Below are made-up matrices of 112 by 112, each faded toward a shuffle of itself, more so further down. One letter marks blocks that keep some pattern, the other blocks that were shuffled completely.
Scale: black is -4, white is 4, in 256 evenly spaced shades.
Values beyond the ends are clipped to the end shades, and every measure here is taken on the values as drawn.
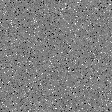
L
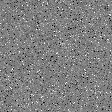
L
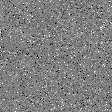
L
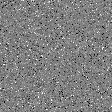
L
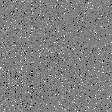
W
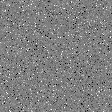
L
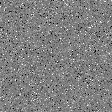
L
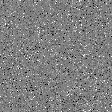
W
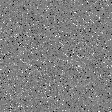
L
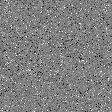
L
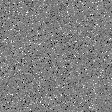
L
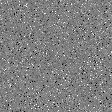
L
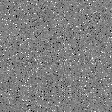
W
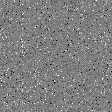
W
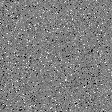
L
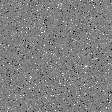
L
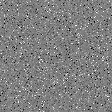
W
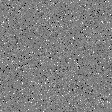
L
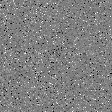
W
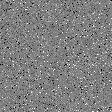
L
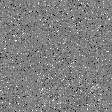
W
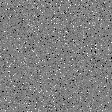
L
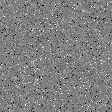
L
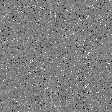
W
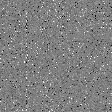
W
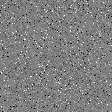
W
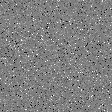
L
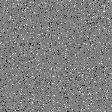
W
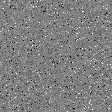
W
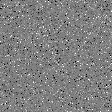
W
